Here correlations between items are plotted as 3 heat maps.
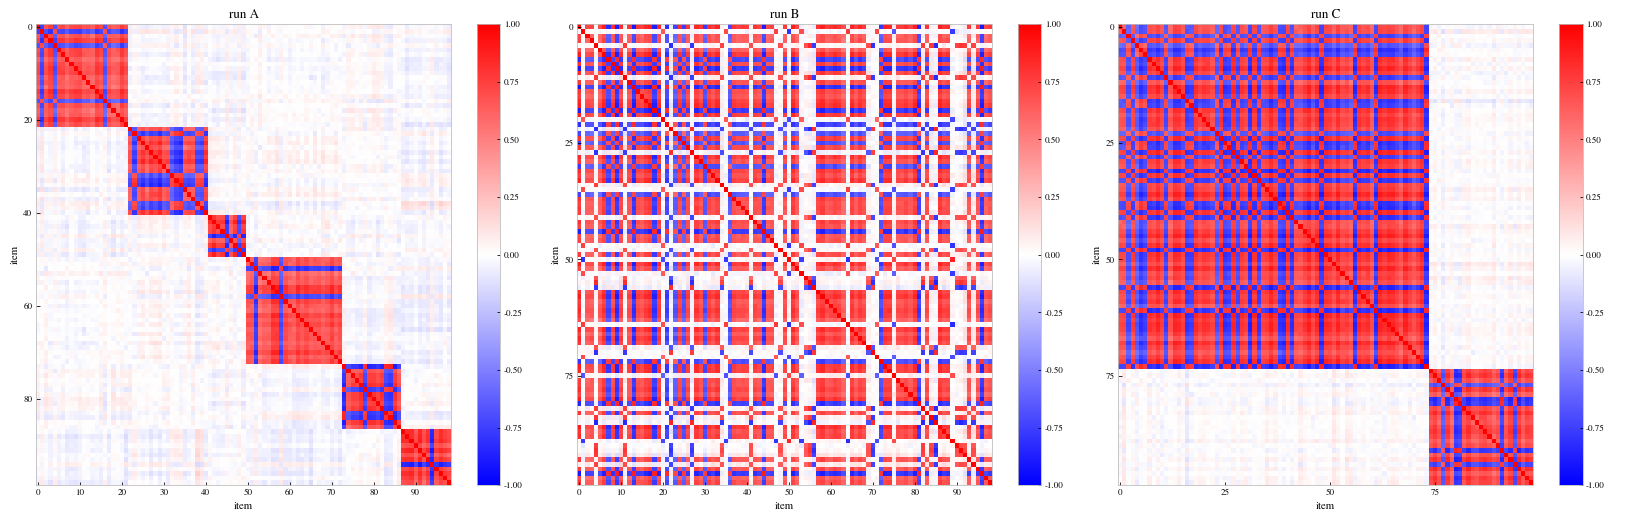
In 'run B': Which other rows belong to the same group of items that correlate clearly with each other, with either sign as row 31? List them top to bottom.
0, 2, 3, 5, 6, 7, 8, 9, 10, 12, 13, 14, 15, 16, 17, 18, 19, 21, 23, 24, 25, 26, 28, 29, 30, 32, 33, 36, 37, 38, 39, 40, 42, 43, 44, 45, 46, 49, 51, 52, 57, 58, 59, 60, 61, 62, 63, 65, 66, 67, 68, 72, 73, 74, 76, 77, 78, 79, 80, 81, 83, 86, 87, 88, 93, 95, 96, 97, 98
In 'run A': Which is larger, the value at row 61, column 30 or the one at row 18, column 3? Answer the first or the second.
the second
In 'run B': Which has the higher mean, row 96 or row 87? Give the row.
87
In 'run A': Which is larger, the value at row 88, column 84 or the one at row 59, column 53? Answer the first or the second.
the second
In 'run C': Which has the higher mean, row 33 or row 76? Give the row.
76
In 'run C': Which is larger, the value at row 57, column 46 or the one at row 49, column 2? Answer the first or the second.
the first
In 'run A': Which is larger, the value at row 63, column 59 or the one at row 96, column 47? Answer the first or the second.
the first
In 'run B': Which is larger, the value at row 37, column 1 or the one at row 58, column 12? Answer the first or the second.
the second
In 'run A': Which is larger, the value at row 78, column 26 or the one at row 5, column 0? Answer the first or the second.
the second
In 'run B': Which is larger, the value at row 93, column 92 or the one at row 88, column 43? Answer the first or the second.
the second
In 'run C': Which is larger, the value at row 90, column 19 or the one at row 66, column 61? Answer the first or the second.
the first
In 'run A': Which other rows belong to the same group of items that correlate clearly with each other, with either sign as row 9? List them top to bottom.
0, 1, 2, 3, 4, 5, 6, 7, 8, 10, 11, 12, 13, 14, 15, 16, 17, 18, 19, 20, 21
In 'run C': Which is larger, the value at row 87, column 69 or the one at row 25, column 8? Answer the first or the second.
the first
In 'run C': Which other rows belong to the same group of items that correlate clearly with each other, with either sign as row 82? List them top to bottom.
74, 75, 76, 77, 78, 79, 80, 81, 83, 84, 85, 86, 87, 88, 89, 90, 91, 92, 93, 94, 95, 96, 97, 98
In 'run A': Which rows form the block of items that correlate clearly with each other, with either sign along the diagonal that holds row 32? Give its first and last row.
22 to 40
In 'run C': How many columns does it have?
99
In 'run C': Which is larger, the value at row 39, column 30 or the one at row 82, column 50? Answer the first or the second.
the second
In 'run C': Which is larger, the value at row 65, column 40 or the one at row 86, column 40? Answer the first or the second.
the first
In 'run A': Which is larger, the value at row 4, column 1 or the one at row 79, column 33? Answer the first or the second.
the first
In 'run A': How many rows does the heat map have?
99
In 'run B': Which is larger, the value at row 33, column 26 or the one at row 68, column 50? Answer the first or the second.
the first
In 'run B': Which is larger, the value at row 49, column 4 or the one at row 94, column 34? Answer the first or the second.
the second
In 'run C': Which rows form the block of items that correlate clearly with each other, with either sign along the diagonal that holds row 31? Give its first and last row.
0 to 73
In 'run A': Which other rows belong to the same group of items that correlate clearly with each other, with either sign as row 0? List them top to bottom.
1, 2, 3, 4, 5, 6, 7, 8, 9, 10, 11, 12, 13, 14, 15, 16, 17, 18, 19, 20, 21
